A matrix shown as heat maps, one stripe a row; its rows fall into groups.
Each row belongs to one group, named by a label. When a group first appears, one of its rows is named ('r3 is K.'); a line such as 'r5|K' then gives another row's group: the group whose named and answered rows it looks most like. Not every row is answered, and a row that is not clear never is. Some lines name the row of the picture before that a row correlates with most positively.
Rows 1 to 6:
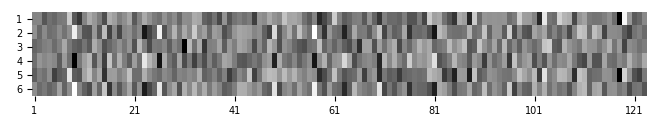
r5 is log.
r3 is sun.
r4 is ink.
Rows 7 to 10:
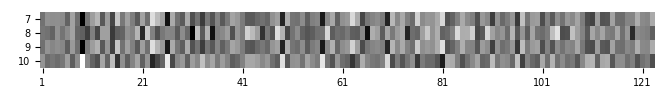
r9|ink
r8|sun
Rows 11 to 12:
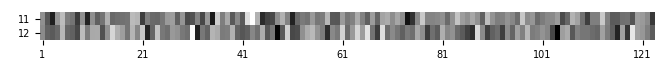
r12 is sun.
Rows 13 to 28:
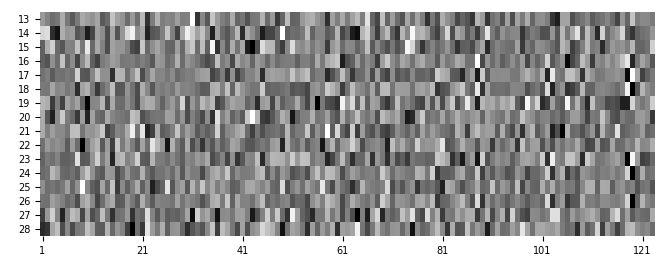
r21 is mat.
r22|ink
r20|sun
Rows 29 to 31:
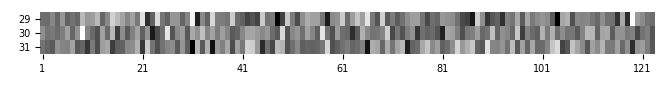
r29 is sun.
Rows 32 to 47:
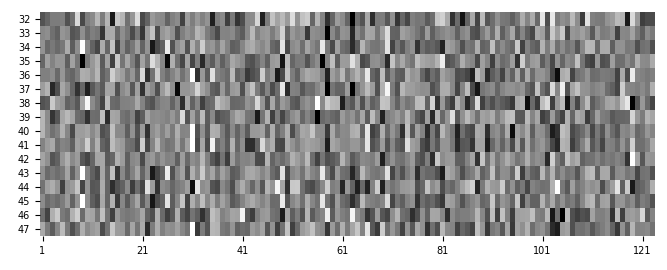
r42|log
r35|ink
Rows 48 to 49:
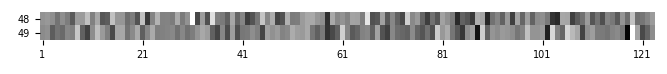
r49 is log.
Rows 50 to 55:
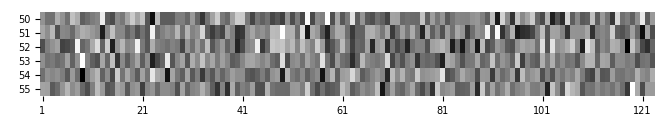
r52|log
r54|ink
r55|log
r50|mat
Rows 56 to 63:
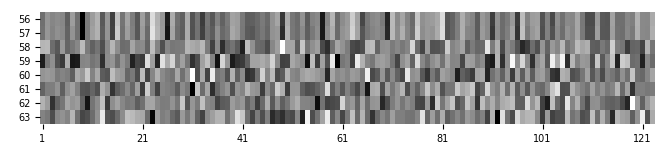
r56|ink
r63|mat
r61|sun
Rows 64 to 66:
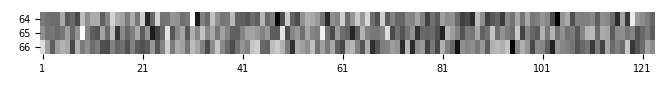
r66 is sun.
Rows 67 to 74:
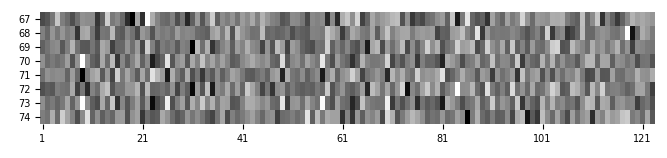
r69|sun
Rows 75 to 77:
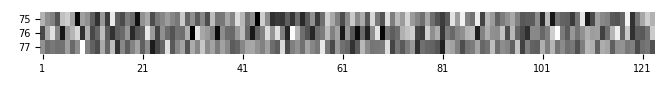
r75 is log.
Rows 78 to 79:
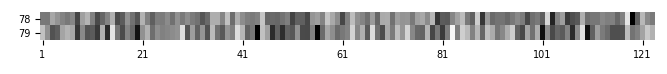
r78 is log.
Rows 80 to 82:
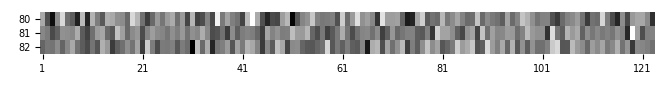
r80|sun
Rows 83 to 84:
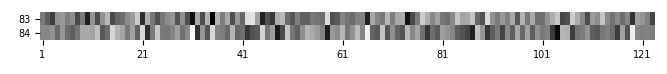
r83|sun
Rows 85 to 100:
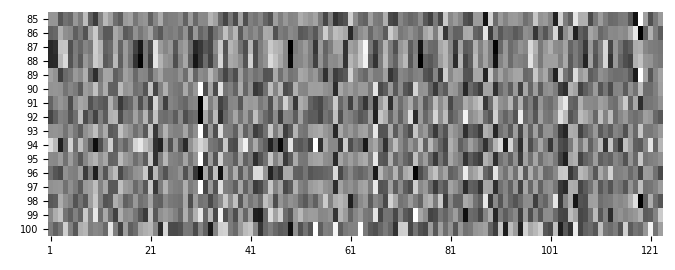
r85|log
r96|sun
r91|sun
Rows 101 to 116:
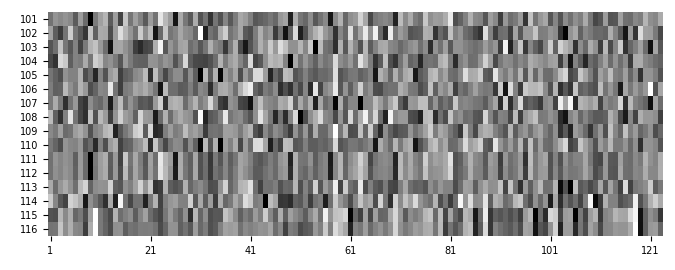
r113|mat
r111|ink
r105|sun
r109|mat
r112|ink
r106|mat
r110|sun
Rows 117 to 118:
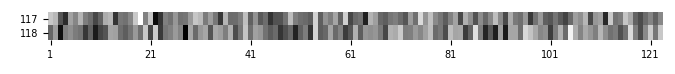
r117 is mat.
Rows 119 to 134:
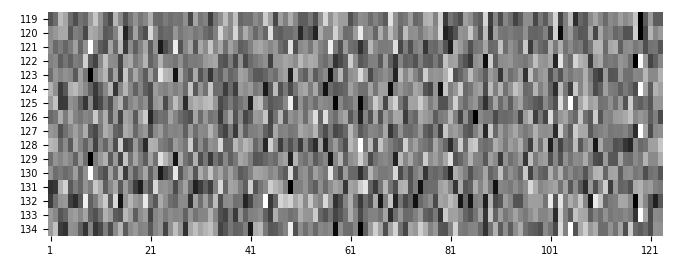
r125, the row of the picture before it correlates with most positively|118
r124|log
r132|log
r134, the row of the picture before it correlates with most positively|118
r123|ink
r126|log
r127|log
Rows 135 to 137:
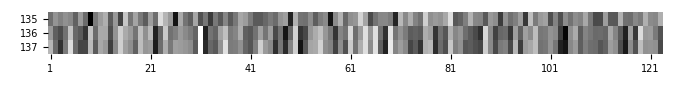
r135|ink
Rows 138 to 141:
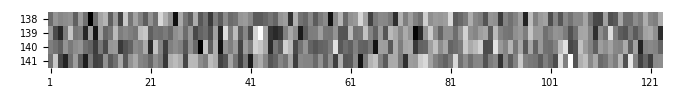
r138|ink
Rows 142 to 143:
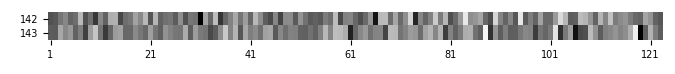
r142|sun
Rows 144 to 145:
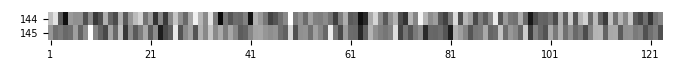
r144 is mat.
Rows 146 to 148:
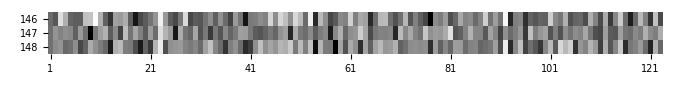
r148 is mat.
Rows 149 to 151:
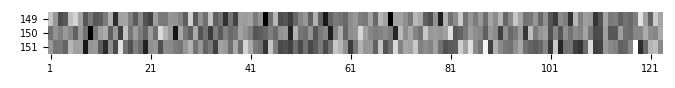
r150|ink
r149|log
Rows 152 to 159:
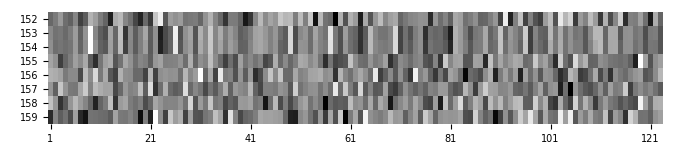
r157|mat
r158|log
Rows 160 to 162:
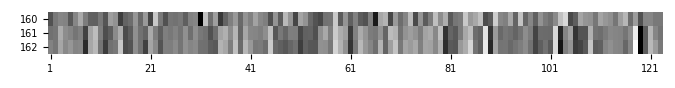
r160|sun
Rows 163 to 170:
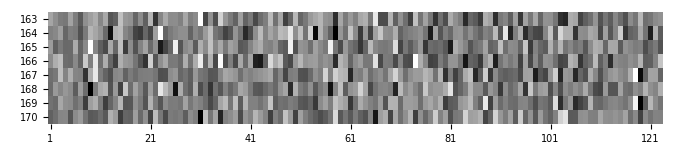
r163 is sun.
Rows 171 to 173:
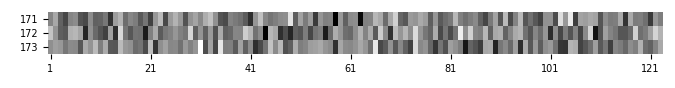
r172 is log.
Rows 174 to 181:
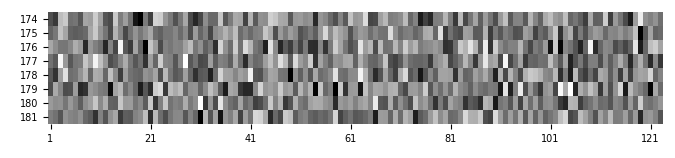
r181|sun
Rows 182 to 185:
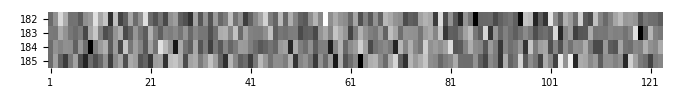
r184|ink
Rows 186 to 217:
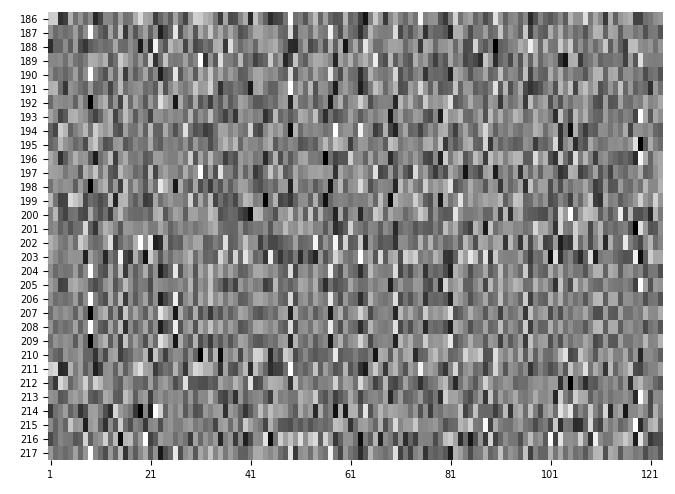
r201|log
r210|sun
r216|log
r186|mat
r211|mat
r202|mat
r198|ink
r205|log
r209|ink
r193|log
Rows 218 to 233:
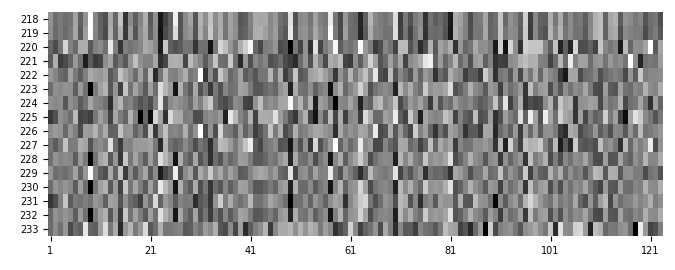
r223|ink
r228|ink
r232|ink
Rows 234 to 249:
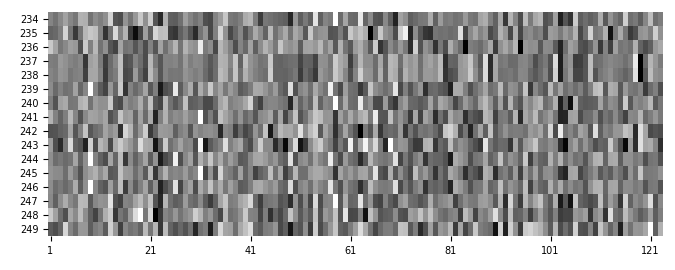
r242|log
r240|mat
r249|mat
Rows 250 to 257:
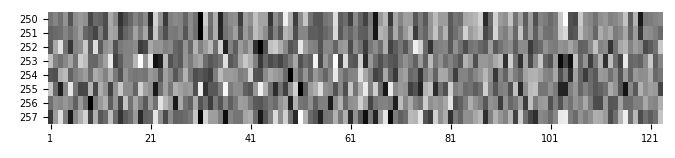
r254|mat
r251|sun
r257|sun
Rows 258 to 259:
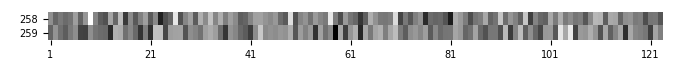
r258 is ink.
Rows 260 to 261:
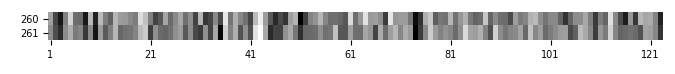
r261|sun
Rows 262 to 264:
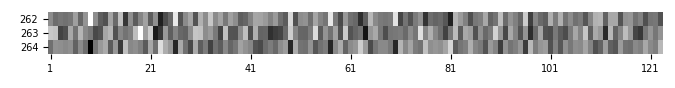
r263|mat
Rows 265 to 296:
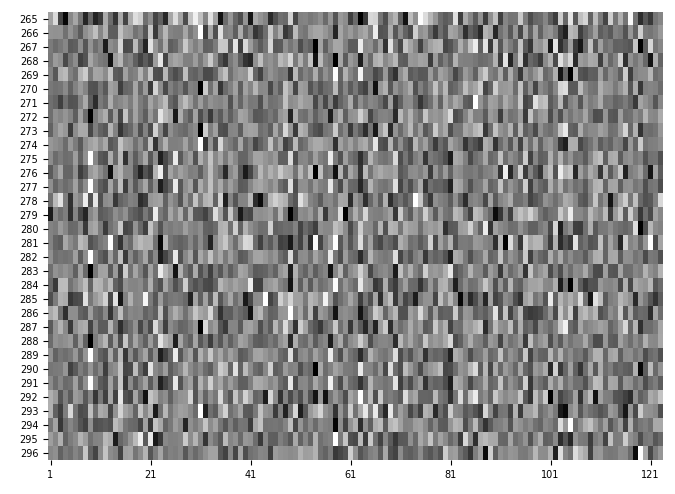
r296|log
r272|ink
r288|ink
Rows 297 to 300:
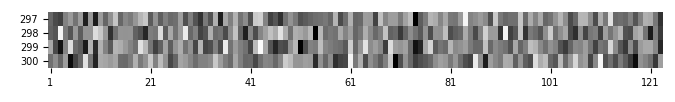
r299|sun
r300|log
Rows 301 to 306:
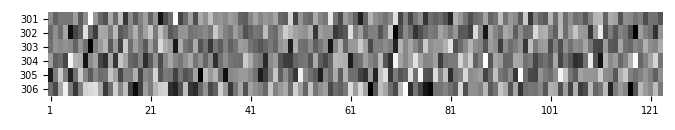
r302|log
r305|sun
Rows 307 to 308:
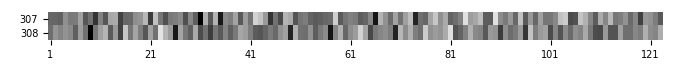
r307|sun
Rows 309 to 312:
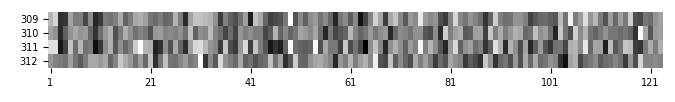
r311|mat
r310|log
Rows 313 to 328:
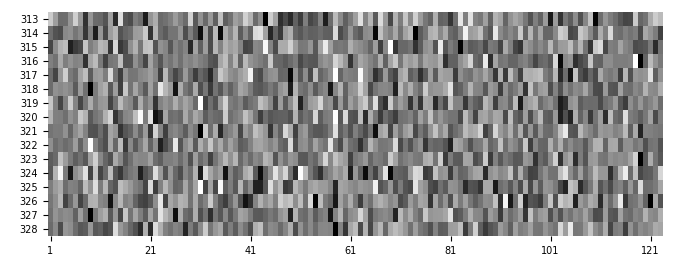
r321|sun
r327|ink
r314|sun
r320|mat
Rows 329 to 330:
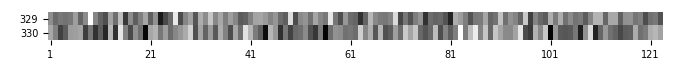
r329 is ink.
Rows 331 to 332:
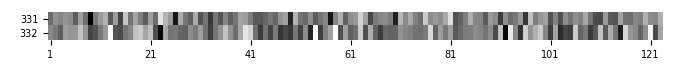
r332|mat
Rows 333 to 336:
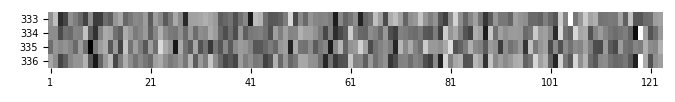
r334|log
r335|ink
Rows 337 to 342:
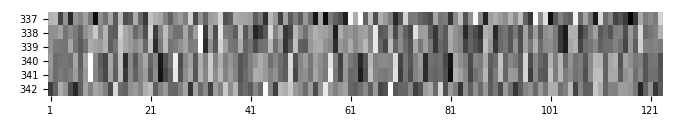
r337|log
